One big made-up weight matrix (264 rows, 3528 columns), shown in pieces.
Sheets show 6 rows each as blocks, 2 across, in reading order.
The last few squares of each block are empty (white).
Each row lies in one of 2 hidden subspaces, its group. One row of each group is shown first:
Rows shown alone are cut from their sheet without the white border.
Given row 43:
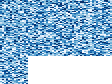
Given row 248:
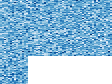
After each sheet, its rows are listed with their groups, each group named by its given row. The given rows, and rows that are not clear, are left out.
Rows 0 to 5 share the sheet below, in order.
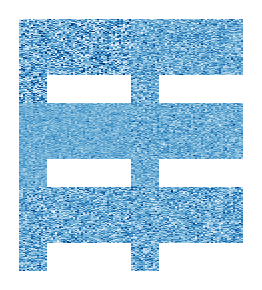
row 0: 43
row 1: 43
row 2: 248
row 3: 43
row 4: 43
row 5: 43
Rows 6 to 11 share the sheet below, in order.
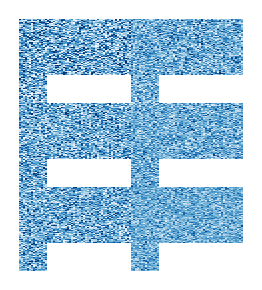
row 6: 248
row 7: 43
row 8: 43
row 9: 43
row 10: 248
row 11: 248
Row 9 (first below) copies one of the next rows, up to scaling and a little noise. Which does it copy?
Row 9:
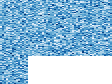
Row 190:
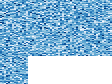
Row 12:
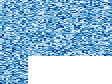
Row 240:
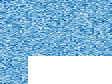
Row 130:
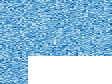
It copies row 12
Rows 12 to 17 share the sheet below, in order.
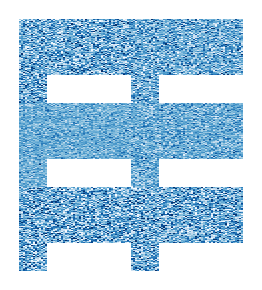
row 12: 43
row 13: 43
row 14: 248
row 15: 248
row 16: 248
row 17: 43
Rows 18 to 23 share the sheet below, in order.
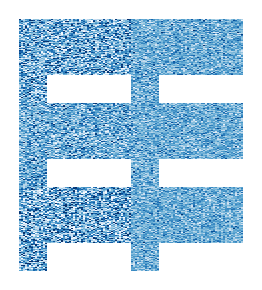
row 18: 248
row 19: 248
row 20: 248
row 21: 248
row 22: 248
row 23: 43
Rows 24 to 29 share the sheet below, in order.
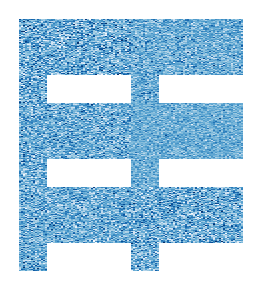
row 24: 43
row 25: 248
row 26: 248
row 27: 248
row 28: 43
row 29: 43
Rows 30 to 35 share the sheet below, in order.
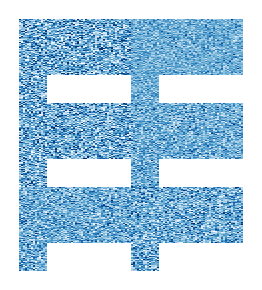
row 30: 43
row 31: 43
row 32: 43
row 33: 43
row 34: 248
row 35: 43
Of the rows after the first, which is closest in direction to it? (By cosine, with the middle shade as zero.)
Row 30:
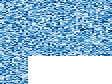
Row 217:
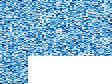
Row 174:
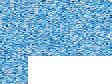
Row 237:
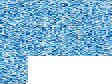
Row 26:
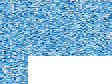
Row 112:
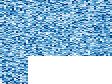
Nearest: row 217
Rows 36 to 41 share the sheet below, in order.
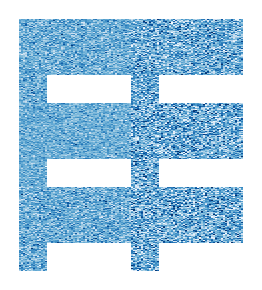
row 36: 248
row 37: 43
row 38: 248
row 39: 248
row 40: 43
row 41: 43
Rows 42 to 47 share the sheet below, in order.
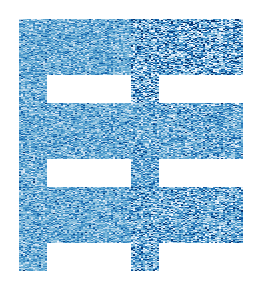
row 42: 43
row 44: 248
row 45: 43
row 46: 43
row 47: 43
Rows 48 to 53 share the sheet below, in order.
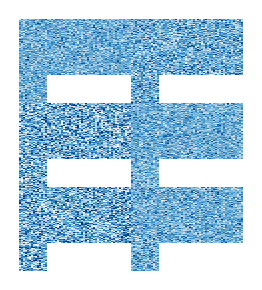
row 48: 43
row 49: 43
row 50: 43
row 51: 248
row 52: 43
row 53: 248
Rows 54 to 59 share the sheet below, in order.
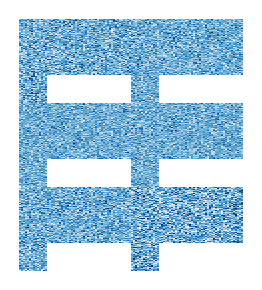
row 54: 248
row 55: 43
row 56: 43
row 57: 43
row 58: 43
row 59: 43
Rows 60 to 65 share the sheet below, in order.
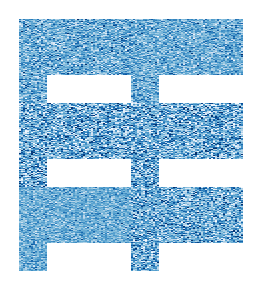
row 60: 43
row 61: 43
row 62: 43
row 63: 43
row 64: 248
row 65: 248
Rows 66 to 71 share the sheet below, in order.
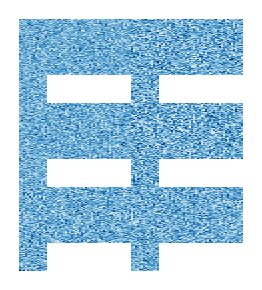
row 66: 248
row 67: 248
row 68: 43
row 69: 43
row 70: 43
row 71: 248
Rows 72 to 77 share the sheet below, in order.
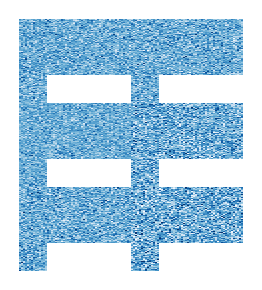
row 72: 248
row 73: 43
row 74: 248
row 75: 248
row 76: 248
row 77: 248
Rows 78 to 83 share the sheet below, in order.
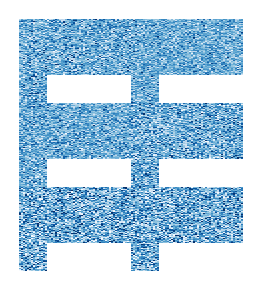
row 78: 248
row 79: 43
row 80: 248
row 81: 43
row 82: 43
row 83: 248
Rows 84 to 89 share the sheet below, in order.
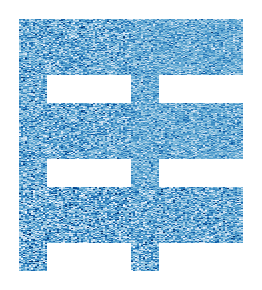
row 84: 248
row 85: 43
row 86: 248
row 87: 248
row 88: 248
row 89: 248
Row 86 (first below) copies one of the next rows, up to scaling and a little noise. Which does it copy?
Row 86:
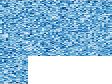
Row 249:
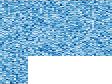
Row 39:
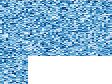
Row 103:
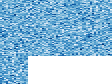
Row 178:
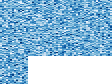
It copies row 39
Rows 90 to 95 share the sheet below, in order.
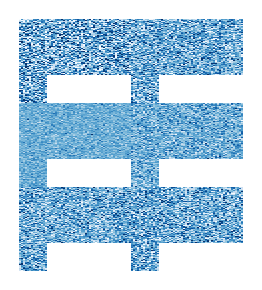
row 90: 43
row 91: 43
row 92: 248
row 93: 43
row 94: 43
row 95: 248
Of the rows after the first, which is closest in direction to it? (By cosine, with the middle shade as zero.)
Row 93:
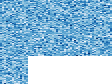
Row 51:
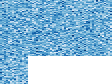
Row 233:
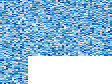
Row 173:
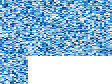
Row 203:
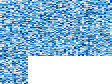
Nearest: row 233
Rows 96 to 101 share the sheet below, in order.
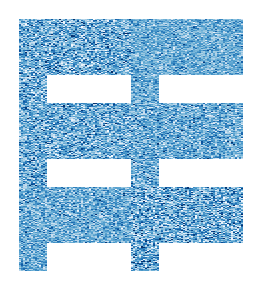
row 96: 248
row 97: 248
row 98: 248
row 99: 43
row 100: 43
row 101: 248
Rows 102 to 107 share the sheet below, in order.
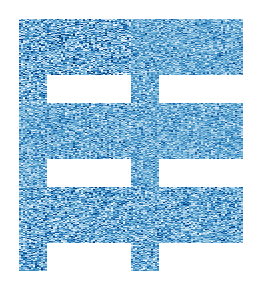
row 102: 43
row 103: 248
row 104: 43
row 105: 43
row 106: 248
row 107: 248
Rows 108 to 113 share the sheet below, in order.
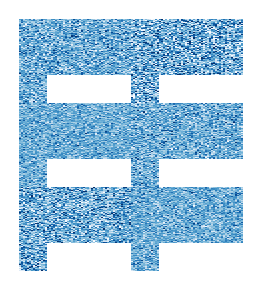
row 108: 248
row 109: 43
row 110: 248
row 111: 43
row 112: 43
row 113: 43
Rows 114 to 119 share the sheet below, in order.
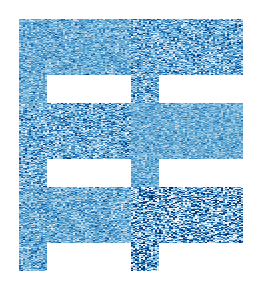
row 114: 248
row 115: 43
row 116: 43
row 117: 248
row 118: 43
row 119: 248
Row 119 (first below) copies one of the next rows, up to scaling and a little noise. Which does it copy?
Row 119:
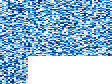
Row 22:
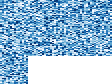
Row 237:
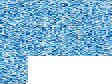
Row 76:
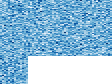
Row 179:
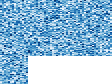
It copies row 76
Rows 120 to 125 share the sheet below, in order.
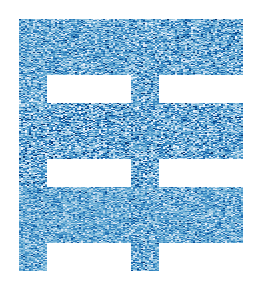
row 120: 248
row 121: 248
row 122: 43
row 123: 248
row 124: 248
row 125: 248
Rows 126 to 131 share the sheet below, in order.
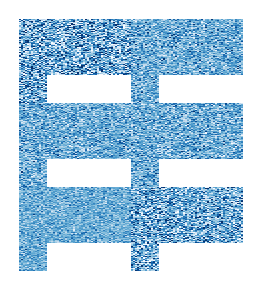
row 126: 43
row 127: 43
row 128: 248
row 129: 248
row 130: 43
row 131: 248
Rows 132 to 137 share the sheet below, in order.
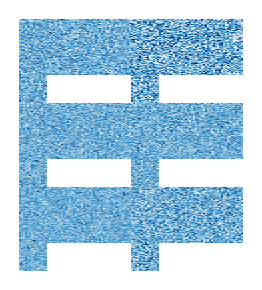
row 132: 248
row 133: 43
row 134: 43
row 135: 43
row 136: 43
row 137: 248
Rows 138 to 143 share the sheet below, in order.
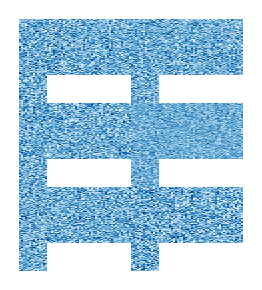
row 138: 248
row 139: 248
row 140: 248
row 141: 248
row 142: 248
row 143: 248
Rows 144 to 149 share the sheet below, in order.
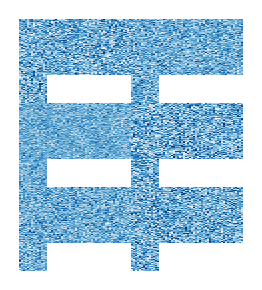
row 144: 248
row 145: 248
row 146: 43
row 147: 248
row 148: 248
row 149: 43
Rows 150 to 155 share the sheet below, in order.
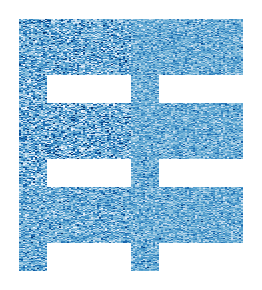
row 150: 248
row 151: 43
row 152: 248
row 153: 248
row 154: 43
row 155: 248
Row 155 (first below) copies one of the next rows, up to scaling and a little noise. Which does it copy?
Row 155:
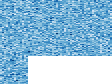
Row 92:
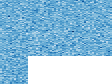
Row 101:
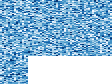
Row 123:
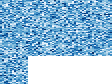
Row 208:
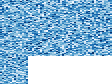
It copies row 101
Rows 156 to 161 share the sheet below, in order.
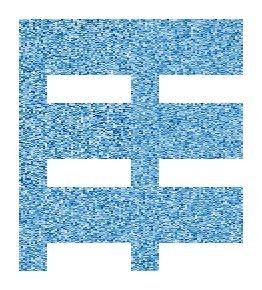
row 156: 248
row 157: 248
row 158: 43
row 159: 43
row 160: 248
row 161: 248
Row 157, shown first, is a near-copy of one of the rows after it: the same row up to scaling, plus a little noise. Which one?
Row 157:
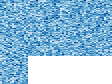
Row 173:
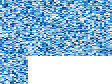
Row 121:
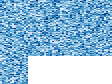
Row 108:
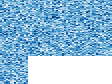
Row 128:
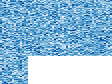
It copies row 121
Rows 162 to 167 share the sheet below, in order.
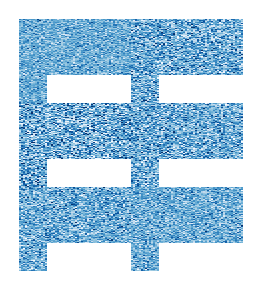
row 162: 43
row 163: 248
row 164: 43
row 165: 248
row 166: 248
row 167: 248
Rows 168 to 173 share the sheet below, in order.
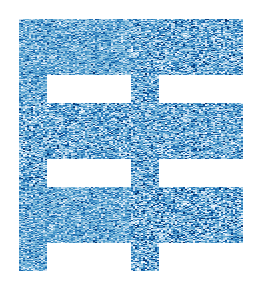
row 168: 43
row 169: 248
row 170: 248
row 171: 248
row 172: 43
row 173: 248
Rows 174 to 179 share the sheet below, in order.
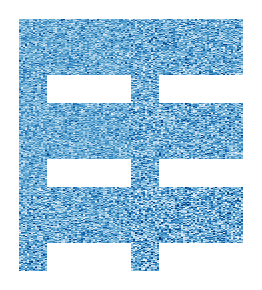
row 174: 248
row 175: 43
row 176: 248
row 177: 248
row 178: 248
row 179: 248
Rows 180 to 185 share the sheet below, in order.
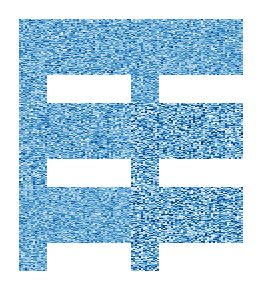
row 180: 248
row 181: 43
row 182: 43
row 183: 43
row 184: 248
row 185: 43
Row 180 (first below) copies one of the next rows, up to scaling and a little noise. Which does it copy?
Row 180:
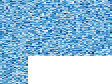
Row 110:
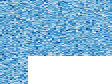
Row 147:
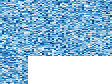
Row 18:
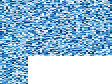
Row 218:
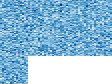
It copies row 18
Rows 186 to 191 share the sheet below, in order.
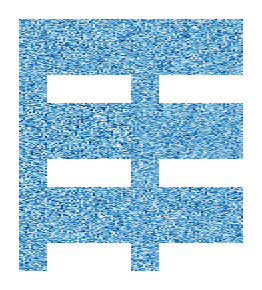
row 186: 43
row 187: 248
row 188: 43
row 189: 248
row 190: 43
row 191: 43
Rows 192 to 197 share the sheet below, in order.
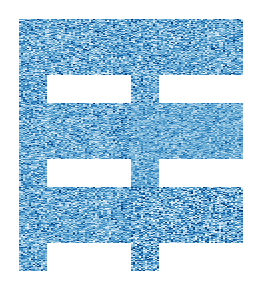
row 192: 43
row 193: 43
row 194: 43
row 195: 248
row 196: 43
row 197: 43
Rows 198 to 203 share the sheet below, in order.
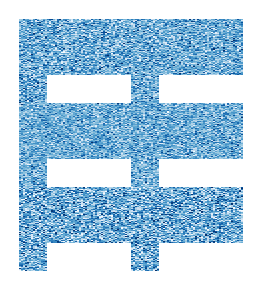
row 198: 248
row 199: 43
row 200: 43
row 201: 248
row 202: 43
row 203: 43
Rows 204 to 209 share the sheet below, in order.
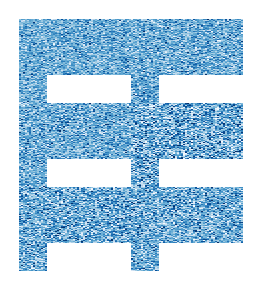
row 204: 43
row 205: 248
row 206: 43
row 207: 248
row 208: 248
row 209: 43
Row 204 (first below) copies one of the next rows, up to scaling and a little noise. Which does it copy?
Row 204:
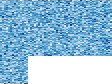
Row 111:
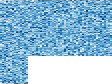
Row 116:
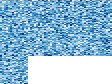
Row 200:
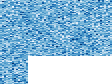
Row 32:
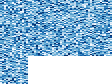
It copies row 116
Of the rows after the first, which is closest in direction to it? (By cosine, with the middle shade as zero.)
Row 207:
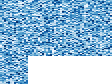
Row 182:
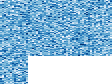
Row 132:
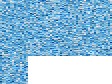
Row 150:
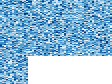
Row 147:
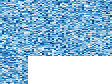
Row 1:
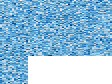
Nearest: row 147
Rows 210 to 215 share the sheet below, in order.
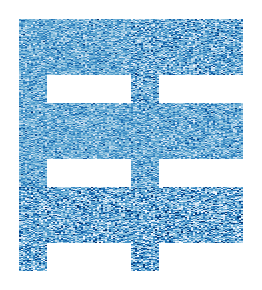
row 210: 43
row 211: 43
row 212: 43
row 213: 43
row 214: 43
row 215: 43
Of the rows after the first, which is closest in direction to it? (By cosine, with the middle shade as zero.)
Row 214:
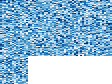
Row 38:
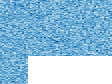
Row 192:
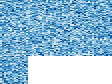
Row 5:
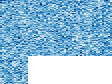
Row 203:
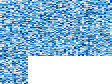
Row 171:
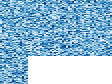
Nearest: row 5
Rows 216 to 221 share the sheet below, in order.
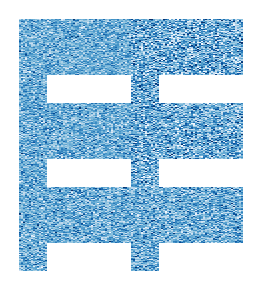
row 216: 248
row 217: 43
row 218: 248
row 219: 248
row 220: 43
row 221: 43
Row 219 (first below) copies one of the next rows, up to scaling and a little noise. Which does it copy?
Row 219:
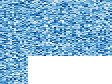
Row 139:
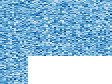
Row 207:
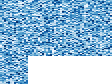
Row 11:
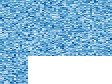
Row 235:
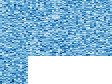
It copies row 139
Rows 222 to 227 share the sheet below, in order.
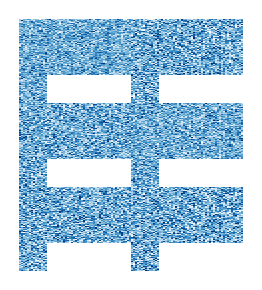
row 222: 43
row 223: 43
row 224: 248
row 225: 43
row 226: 248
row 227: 43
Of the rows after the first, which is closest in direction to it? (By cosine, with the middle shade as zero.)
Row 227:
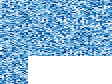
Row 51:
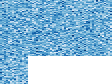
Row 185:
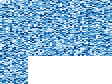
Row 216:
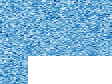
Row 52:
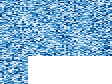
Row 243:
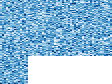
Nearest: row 185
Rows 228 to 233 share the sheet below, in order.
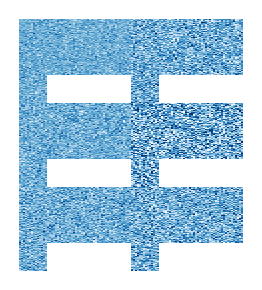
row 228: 248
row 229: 43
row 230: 248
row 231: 248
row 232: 43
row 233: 43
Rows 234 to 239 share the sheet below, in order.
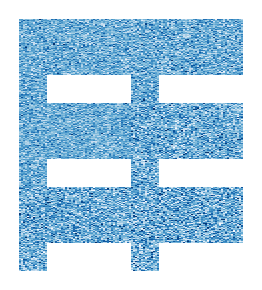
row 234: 43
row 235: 248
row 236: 43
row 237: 248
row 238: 43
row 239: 248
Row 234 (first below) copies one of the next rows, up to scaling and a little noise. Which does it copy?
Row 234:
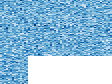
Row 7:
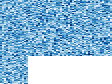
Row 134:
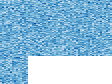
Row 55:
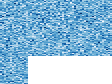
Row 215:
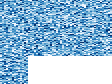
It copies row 215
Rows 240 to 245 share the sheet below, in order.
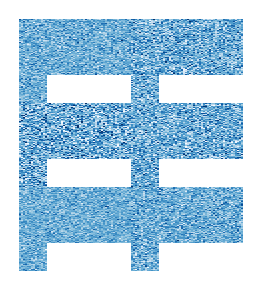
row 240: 43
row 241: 248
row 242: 43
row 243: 43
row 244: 248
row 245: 248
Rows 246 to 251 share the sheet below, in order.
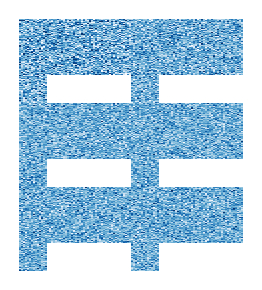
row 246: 43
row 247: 43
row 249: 248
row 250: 43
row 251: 43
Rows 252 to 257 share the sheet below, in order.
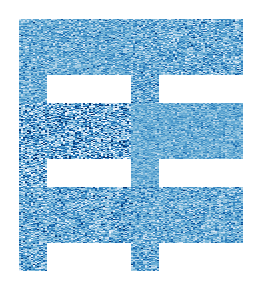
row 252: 43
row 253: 43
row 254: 43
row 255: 43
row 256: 43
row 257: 43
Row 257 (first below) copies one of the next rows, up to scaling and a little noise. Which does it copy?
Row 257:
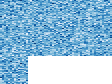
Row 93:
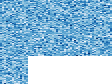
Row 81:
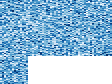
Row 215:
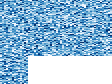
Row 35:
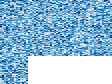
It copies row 35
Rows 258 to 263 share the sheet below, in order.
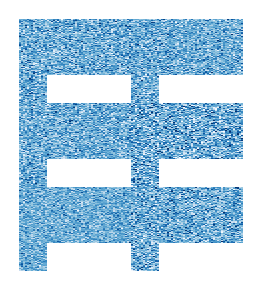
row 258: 248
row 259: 248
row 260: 248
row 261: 43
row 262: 43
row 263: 43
